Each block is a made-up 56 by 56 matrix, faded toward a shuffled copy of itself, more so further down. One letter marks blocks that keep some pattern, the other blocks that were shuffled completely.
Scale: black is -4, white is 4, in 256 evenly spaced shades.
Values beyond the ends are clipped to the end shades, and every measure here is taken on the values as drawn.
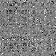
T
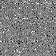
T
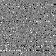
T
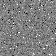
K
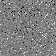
K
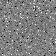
K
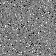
K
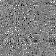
T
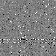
T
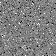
K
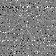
T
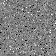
K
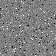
K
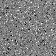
K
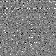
T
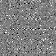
T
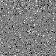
T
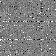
T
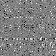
T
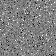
K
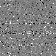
T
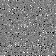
T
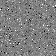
K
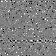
T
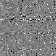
T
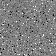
K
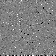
T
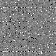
T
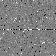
T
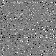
T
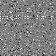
T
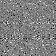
T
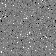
K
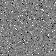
K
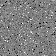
K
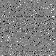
T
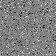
K
